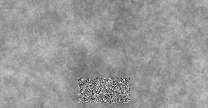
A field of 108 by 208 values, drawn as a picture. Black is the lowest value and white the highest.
On average the colour sits 60% of the way up the scale. No overall slope runs across the table. Most values sit high, with a long tail of low ones. An odd patch, rougher than its surroundings, sits in the bottom middle.
